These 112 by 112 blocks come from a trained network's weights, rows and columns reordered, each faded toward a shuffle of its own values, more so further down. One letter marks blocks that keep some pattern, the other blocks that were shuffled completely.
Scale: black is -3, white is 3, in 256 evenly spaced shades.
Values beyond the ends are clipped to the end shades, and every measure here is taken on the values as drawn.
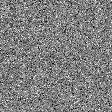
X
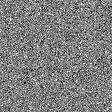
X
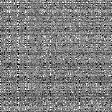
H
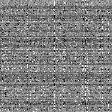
H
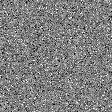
X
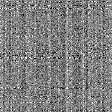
H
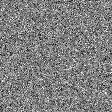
X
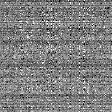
H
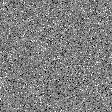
X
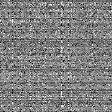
H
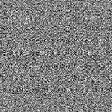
H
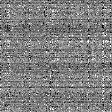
H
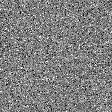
X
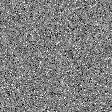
X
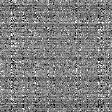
H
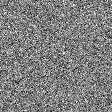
X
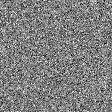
X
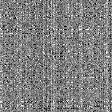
H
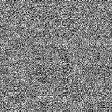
H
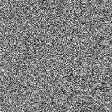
H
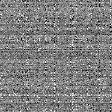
H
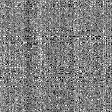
H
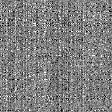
H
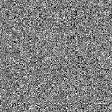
H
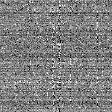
H
